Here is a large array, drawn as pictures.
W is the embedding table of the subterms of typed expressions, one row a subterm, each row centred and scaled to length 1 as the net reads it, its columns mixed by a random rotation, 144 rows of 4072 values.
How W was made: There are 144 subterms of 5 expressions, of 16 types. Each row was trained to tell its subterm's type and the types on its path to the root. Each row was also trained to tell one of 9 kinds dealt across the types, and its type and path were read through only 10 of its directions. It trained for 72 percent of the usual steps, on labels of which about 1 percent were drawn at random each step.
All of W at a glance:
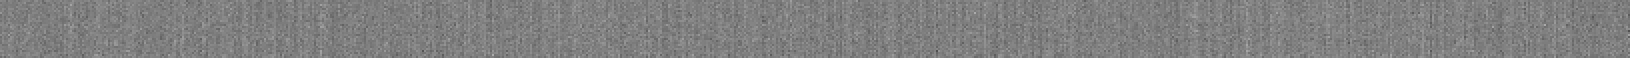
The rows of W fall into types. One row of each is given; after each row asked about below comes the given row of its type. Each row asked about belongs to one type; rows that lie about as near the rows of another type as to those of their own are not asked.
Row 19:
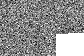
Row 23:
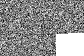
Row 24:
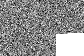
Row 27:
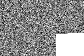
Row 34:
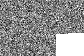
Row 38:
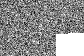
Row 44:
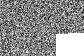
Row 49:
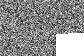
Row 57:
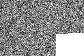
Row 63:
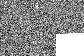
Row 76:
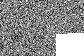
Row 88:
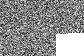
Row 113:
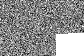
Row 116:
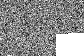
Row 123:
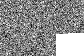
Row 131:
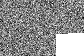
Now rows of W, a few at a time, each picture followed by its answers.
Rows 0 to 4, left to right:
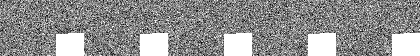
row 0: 19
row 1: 88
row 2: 34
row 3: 44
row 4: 23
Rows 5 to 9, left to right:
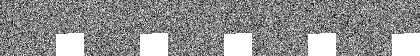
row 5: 57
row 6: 24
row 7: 27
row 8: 57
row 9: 57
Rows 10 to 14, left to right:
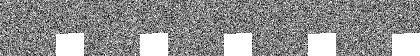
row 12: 34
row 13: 131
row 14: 34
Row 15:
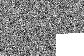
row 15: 24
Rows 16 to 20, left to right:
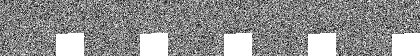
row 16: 44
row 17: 63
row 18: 19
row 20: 116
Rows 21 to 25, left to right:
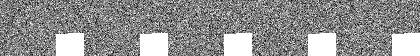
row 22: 131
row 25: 34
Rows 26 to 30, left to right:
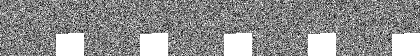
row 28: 24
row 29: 116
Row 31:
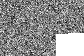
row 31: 38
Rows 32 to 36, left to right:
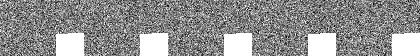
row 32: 49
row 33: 24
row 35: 19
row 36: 44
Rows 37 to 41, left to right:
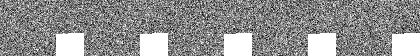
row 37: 49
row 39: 38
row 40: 27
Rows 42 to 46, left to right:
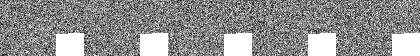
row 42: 44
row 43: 131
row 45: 57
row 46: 113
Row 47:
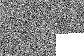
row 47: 116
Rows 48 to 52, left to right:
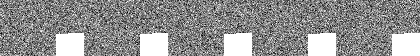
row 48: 88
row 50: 76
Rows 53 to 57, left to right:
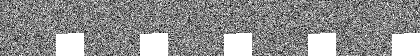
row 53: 76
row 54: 123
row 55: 116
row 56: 23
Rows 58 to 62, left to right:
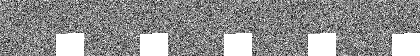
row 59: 19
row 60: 131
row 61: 49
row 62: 116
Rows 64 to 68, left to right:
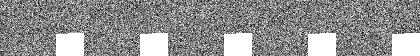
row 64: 63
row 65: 49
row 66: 24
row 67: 49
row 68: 19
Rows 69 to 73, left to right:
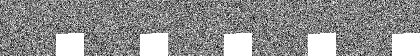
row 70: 63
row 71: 44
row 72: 76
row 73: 131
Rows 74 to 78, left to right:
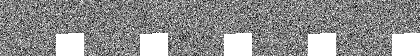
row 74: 116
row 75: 116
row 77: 57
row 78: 44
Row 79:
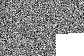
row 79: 57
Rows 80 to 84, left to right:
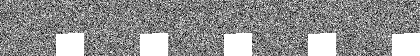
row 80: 63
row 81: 44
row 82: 49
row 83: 123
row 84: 19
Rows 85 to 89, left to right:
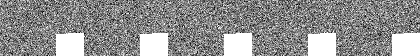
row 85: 88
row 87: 76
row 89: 23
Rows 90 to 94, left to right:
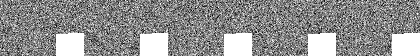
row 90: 63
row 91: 123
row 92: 44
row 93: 19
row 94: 27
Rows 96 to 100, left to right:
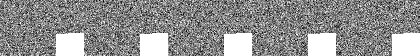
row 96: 24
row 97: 88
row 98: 123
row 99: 49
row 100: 131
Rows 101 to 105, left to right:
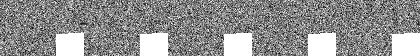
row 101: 23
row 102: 38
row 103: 123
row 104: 116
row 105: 27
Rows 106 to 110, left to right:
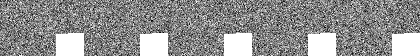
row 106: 76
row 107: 123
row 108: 24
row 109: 131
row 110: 19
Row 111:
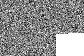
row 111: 131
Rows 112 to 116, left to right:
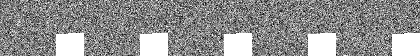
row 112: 57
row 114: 38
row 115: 34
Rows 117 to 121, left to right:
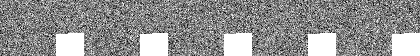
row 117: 63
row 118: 123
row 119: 44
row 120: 34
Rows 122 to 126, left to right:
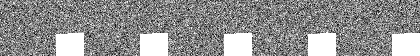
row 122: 113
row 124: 23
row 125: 49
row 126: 88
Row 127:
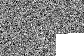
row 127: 57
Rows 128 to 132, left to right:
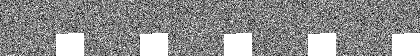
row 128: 131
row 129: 34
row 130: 27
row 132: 88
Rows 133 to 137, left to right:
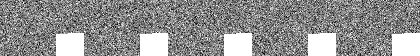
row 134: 49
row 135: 88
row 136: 88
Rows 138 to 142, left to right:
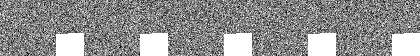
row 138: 123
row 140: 88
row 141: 38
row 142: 27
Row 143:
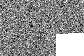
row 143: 19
